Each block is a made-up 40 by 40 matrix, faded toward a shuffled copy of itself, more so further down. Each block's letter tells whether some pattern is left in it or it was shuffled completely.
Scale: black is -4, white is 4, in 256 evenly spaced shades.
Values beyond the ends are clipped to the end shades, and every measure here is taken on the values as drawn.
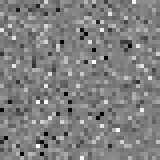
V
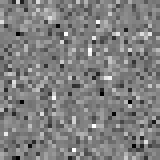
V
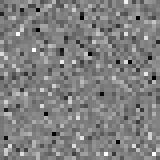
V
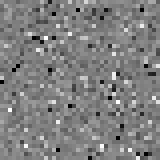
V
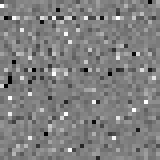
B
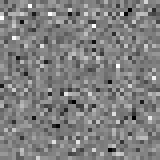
B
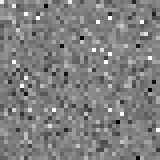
V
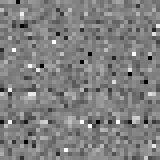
B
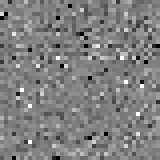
B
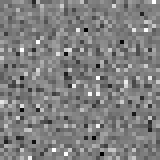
B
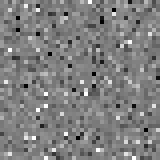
V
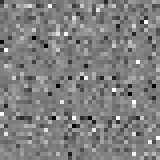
B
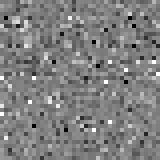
B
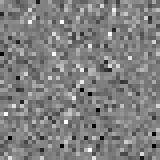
V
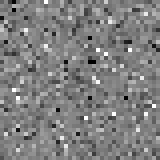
V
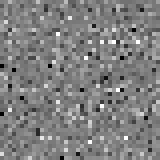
B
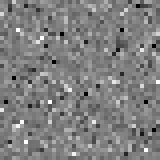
V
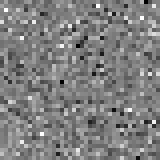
B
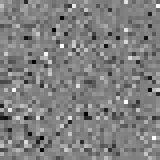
B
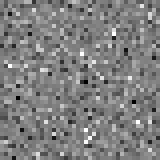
V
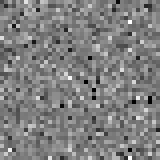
V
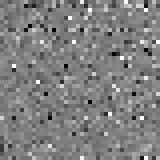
B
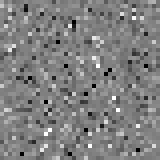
V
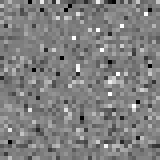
B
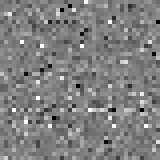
B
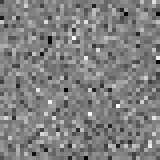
V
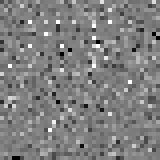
V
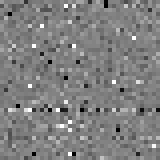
B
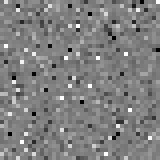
V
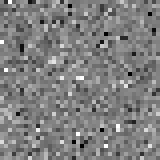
V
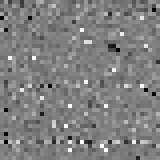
B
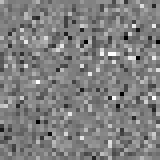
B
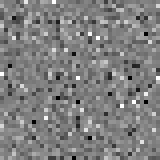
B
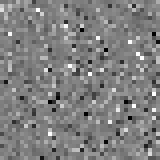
V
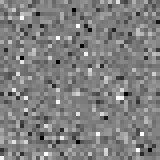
B
